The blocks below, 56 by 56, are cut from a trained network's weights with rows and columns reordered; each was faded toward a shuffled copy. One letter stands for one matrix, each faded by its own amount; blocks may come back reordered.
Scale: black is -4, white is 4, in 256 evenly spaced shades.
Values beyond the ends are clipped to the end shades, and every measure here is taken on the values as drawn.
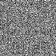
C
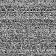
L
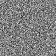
C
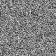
C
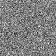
C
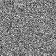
C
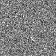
C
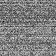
L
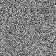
C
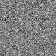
C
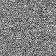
C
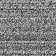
L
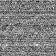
L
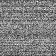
L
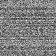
L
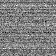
L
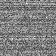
L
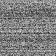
L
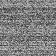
L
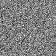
C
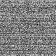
L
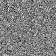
C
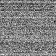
L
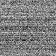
L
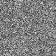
C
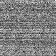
L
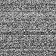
L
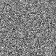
C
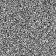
C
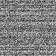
L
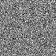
C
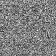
C
